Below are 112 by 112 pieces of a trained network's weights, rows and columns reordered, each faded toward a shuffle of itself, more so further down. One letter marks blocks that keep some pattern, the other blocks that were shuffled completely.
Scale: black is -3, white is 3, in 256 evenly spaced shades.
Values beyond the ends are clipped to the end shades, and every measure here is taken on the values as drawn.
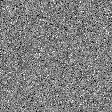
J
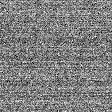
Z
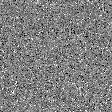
J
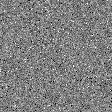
J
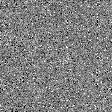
Z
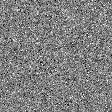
J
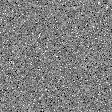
J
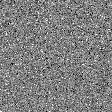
J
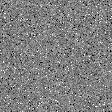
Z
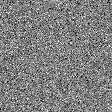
J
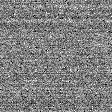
Z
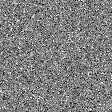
J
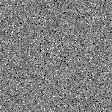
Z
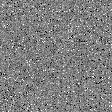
Z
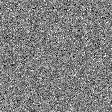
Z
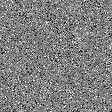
J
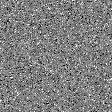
J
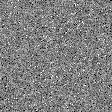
J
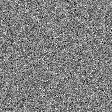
J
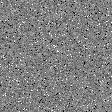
J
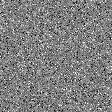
J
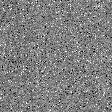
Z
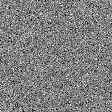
J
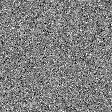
J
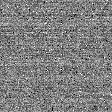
Z
